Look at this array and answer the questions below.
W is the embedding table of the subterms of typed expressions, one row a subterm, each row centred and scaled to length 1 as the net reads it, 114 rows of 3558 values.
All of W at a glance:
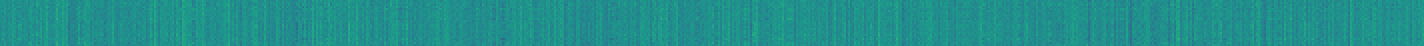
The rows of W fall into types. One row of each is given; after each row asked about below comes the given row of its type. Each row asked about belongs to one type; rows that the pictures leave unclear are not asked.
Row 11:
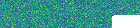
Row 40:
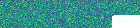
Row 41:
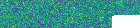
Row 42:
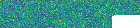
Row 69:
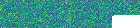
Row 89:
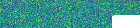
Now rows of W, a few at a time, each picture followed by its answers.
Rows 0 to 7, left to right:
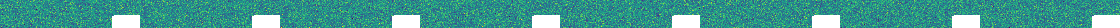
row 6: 41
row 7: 11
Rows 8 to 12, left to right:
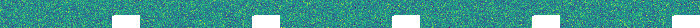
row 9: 42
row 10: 69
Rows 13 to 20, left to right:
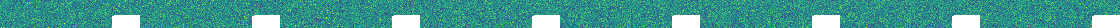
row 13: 42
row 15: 41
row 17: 89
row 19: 69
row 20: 69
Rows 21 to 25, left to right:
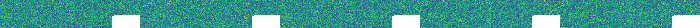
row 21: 69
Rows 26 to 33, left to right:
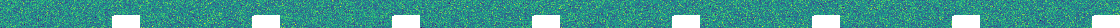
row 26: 41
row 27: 41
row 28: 69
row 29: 40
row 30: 69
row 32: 69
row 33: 11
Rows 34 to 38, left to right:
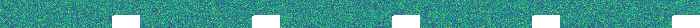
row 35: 11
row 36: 69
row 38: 40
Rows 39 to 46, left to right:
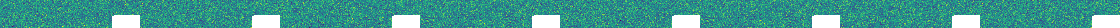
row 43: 11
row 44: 42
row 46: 40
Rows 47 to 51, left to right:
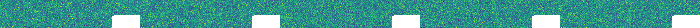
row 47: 42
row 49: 69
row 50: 11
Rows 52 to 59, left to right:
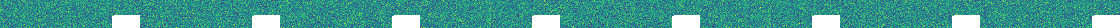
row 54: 41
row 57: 89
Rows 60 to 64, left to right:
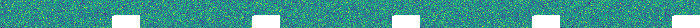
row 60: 40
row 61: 40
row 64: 41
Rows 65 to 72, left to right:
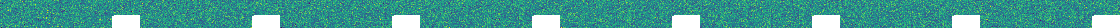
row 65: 41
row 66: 40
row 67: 40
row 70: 89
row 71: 42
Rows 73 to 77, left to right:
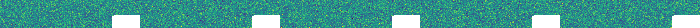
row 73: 42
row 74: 40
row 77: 40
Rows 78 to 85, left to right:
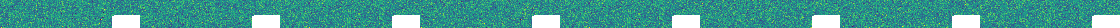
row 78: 89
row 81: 42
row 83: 40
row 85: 69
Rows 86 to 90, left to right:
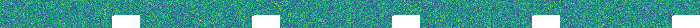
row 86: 42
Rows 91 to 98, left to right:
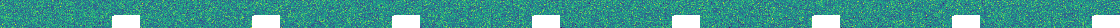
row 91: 69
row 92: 40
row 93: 40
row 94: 89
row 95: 40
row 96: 41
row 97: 42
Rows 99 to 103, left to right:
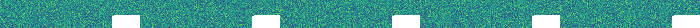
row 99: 42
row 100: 11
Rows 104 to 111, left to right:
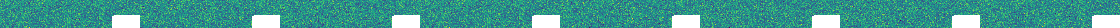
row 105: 69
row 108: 41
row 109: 11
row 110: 11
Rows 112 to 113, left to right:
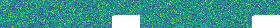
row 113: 69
